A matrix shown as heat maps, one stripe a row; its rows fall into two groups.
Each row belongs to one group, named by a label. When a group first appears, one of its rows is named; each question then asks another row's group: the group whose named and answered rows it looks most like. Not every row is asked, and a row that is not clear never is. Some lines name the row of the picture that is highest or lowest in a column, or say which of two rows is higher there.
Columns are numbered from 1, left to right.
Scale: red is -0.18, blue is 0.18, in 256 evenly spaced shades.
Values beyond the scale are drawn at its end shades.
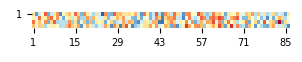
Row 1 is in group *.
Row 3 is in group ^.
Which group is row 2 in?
*
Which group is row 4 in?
*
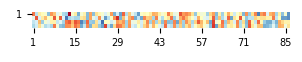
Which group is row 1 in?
^
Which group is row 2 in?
^
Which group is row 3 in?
*
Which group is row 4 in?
*
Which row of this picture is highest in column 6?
1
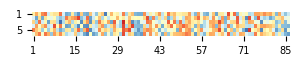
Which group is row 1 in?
^
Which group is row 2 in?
*
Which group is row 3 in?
*
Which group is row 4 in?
^
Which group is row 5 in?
*
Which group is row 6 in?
^
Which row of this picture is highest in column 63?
2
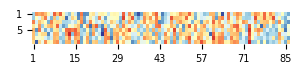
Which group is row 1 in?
^
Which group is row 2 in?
^
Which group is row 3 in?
^
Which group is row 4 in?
*
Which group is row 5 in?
*
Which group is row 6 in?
*
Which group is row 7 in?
*
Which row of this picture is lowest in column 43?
4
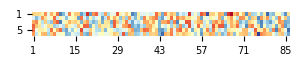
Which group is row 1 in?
*
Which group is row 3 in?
*
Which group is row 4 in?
*
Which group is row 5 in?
^
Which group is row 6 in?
^
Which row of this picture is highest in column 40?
1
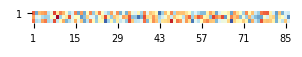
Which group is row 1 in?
^
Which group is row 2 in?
*
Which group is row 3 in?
^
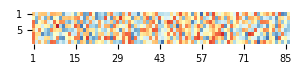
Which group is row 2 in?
*
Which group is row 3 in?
^
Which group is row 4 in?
*
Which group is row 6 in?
*
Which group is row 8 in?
^
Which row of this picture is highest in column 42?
2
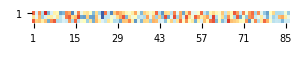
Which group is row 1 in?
*
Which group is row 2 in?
*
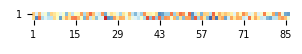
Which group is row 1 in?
^
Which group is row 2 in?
*
